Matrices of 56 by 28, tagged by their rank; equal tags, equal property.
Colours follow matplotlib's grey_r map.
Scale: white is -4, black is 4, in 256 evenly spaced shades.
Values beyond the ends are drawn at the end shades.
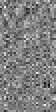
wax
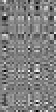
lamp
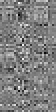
wax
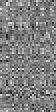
wax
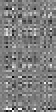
lamp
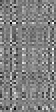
lamp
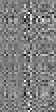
lamp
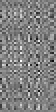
lamp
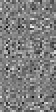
wax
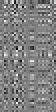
lamp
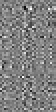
wax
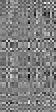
lamp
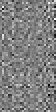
wax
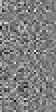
wax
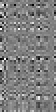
lamp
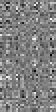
wax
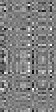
lamp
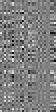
lamp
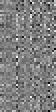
wax
